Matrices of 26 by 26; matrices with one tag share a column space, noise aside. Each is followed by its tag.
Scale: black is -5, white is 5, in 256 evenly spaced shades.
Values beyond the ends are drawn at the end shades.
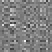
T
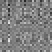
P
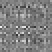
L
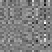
P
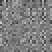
P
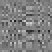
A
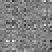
T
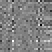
T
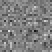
A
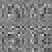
L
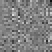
P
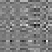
T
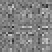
L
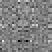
T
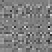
L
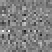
A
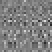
A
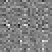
T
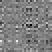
T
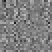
P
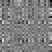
P
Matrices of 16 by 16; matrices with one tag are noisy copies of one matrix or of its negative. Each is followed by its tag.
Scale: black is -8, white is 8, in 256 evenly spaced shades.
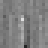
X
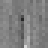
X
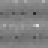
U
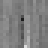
X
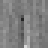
X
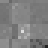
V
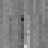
X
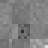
V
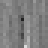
X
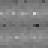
U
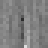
X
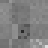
V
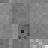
V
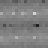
U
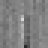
X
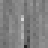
X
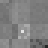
V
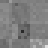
V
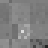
V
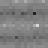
U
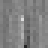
X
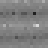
U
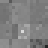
V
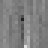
X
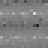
U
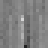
X
